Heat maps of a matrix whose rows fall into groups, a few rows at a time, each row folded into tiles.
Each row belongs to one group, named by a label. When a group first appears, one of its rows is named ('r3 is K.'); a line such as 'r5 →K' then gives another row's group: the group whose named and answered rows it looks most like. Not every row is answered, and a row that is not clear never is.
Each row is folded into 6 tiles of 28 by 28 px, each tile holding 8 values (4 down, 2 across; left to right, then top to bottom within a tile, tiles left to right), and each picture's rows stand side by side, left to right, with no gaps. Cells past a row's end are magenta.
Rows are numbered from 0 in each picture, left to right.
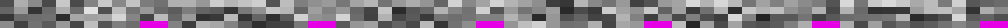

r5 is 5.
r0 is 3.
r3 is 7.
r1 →5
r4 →5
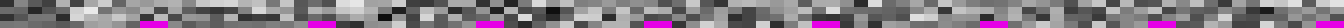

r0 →3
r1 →5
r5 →3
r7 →7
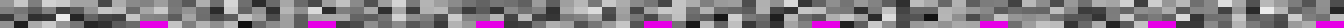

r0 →5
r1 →3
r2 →5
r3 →3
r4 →5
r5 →7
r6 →7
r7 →5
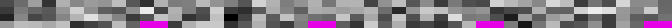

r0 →3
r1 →7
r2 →5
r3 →5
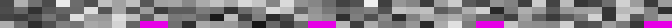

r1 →5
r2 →3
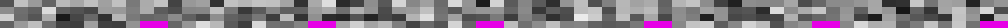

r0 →7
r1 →7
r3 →3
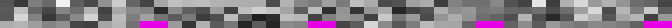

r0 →3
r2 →7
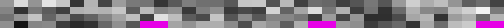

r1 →7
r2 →3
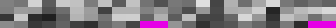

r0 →3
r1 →3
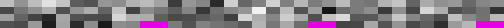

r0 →5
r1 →3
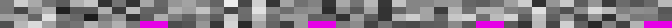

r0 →7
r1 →5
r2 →3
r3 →5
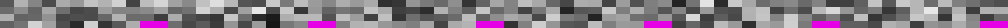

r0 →7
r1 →5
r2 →7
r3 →7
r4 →3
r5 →3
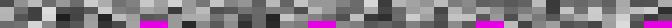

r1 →5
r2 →3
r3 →3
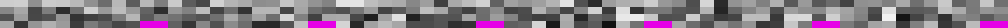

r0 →5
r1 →5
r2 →5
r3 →5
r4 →3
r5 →7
